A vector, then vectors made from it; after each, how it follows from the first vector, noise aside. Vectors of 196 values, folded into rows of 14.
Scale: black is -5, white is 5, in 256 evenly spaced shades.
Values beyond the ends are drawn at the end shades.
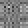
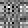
scaled up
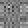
copied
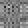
copied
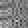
wrapped around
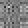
copied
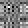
scaled up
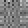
wrapped around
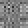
copied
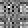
scaled up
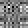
scaled up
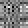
scaled up
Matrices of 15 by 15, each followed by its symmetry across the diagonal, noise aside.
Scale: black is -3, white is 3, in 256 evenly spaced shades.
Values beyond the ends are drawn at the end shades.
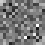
symmetric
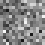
neither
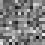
neither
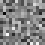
neither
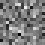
neither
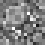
symmetric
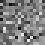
neither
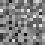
antisymmetric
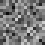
symmetric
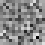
symmetric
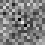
symmetric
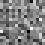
antisymmetric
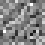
symmetric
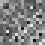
symmetric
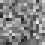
neither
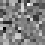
antisymmetric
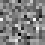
antisymmetric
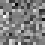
antisymmetric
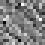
antisymmetric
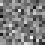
neither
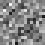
symmetric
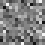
antisymmetric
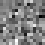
antisymmetric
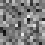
neither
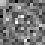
symmetric
